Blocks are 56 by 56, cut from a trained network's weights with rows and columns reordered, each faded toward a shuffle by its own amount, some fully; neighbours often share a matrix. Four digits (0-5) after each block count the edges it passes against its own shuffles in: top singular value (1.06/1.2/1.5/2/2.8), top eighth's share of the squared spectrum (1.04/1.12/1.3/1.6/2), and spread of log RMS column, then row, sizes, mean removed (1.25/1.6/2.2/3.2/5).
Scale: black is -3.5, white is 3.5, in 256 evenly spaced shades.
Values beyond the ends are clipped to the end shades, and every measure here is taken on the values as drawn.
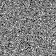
0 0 0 0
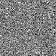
2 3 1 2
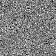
2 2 0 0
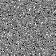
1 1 0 0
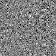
2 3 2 0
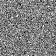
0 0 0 0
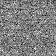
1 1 0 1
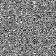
3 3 1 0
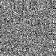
3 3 1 1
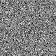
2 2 0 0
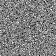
0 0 0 0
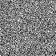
1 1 0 0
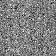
1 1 0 0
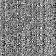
3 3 1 2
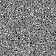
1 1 0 1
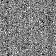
1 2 0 0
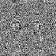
3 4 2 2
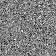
0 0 0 0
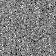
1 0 0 0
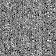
2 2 0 1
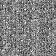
2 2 0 1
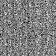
2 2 0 1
